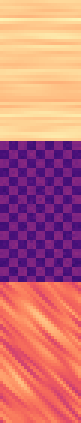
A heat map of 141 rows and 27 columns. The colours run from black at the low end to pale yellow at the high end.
It is made of 3 by 1 panels. Panel 1,1: very high, streaked across, faint in contrast. Panel 2,1: low, checkered. Panel 3,1: high, slanting down to the right.
